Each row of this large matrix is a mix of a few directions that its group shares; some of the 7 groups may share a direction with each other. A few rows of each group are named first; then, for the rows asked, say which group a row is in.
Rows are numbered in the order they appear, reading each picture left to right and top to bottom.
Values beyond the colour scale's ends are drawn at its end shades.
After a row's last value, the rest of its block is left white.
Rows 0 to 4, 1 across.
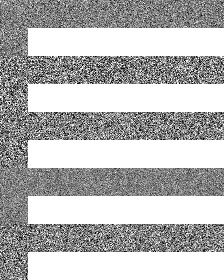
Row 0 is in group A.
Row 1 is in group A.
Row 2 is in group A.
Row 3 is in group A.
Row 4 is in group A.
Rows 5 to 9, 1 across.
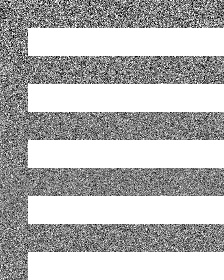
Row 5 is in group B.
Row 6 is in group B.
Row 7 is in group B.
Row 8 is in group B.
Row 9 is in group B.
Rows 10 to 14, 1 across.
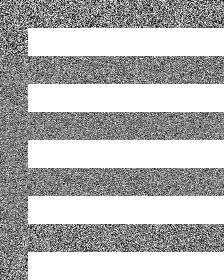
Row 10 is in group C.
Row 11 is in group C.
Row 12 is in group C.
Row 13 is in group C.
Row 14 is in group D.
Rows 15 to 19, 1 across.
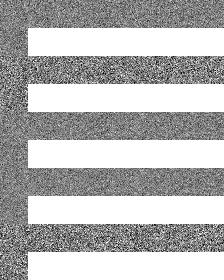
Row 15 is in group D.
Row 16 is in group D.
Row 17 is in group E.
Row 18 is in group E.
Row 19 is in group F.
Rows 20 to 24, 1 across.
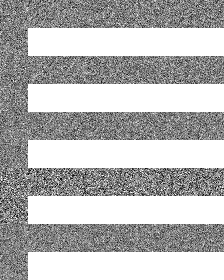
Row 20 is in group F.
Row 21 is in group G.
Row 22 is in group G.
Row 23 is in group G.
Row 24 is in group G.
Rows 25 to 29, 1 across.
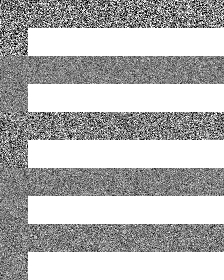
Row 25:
A
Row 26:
F
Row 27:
B
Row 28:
C
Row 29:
D
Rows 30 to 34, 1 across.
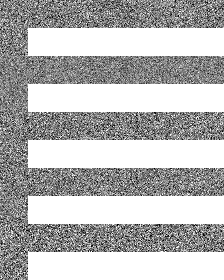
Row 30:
A
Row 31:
B
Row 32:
D
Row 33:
D
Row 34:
B
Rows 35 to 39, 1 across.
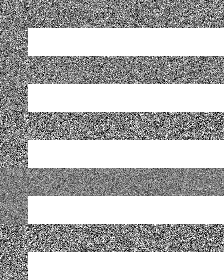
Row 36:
C
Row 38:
C
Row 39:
D
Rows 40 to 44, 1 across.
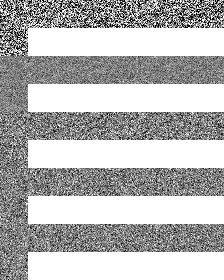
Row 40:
D
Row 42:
E
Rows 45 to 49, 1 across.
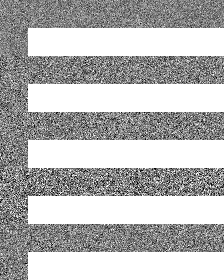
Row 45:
G
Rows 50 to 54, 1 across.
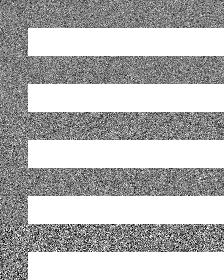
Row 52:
E
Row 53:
F
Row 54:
B
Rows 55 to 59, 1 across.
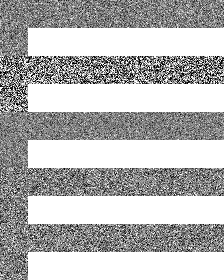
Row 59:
D
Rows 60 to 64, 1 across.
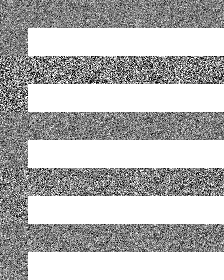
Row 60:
G
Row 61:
C
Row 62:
C
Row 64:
C
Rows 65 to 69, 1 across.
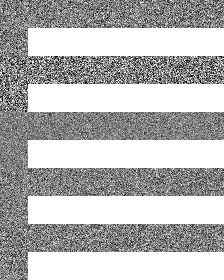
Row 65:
E
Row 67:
A
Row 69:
E
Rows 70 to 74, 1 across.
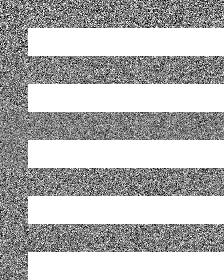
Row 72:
F
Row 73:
C
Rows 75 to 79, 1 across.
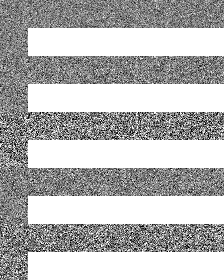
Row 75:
D
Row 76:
F
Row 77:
E
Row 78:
D
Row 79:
E
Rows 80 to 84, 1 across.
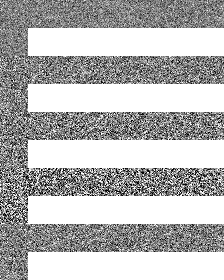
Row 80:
A
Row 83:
F
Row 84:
E
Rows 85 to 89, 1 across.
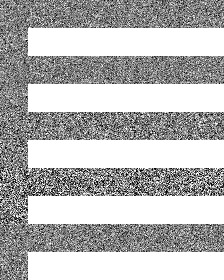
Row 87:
F
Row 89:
B
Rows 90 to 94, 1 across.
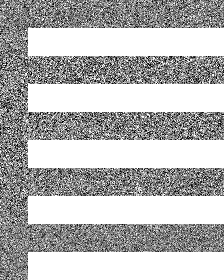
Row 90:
C
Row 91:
G
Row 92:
F
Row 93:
G
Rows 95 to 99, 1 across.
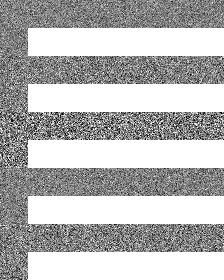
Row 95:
D
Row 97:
B
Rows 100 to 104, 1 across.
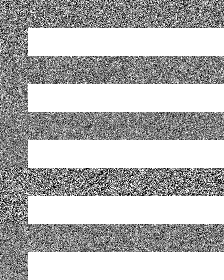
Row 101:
B
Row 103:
E
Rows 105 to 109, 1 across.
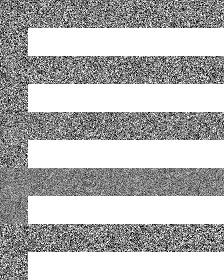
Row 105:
A
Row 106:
B
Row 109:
E
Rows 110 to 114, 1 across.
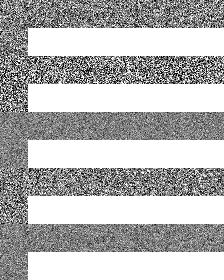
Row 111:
A
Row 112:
B
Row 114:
D
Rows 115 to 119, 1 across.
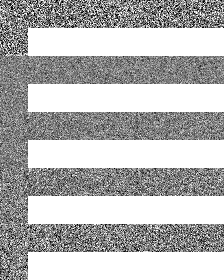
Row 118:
F
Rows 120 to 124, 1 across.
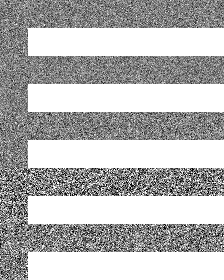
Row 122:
A
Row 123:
E
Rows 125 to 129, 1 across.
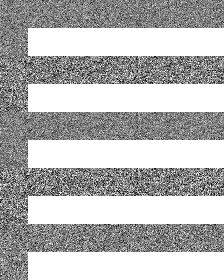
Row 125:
G
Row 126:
E
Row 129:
B
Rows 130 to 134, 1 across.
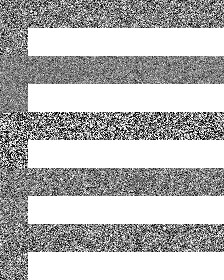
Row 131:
C
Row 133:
G
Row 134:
G
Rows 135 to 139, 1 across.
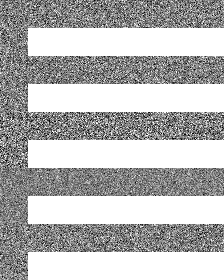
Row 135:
D
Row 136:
C
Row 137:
C
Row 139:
F
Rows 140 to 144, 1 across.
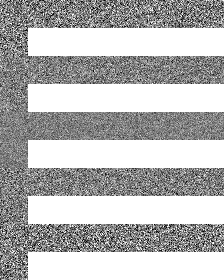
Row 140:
C
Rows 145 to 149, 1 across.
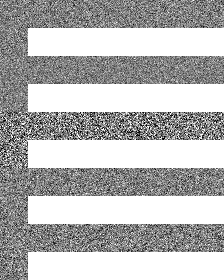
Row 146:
B
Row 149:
E
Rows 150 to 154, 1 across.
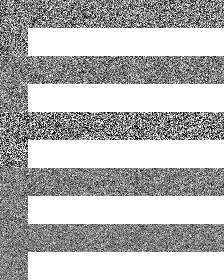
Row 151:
B
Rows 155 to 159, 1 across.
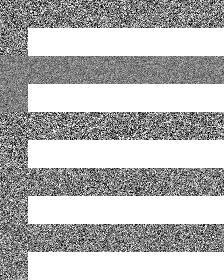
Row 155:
D
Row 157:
E
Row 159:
B
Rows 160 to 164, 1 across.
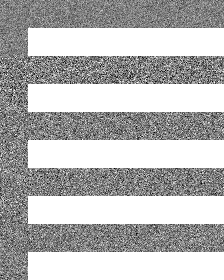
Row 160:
C
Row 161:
E
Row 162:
B
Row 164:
D
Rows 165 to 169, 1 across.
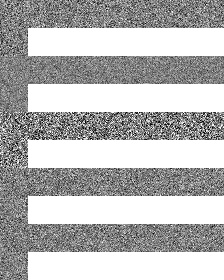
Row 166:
D
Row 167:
B
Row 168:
D
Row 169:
D
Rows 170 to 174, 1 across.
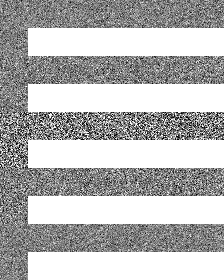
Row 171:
E
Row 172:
A
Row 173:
A
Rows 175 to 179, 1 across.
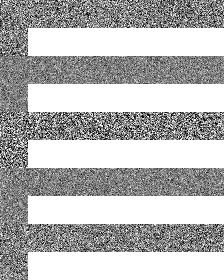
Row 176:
D
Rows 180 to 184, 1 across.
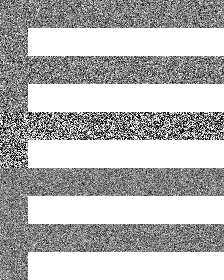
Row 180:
F
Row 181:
C
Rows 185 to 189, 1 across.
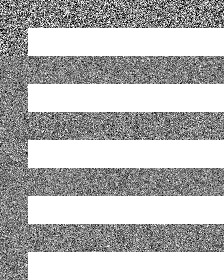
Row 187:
C
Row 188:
B
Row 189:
C
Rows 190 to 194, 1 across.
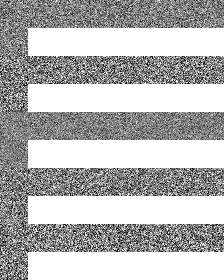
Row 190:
B
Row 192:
D
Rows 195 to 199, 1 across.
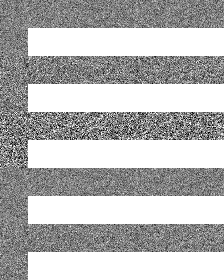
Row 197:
E
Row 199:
E
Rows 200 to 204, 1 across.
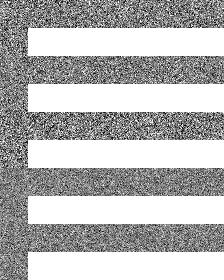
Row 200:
B
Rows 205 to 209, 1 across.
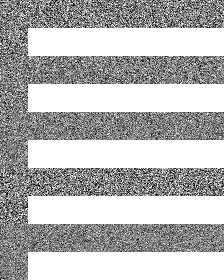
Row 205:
A
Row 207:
C
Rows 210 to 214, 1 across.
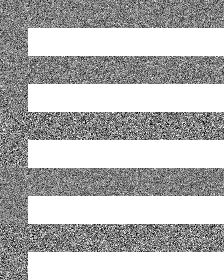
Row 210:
G
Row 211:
C
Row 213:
E
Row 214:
D
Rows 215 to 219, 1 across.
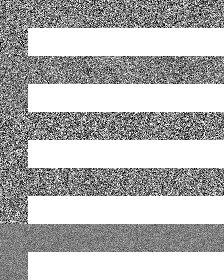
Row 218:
A
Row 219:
E
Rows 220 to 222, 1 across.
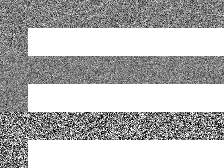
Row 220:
E
